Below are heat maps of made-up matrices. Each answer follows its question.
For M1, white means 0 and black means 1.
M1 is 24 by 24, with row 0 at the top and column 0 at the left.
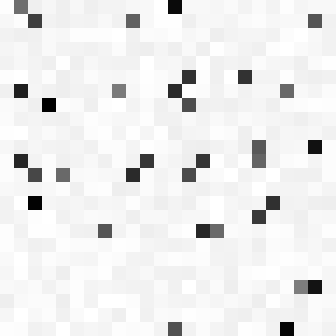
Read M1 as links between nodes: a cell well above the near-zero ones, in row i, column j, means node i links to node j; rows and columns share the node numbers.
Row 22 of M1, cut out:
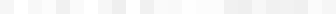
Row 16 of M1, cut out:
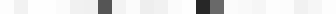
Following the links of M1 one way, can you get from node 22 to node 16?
no
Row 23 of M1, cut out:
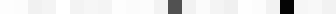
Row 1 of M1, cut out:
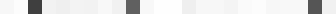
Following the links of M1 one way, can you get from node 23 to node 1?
no
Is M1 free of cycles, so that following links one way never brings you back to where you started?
yes
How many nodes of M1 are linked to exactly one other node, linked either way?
6
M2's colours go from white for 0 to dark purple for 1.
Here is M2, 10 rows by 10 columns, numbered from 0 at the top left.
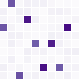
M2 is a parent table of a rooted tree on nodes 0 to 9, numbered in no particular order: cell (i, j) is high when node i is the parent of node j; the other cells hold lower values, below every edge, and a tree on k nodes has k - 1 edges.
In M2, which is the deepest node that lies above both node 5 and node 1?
3
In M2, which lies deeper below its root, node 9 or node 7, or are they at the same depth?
node 7
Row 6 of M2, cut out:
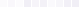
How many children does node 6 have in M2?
0
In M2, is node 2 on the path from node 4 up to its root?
yes
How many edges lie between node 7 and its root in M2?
4
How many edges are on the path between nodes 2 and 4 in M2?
4
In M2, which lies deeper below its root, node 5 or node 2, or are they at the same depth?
node 5
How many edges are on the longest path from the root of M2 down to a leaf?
5
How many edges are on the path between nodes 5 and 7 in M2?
2
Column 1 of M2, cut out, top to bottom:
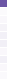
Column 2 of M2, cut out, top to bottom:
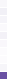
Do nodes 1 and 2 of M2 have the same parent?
no
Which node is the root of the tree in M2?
9
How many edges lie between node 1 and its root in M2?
4
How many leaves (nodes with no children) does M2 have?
4
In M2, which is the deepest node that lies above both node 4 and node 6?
5
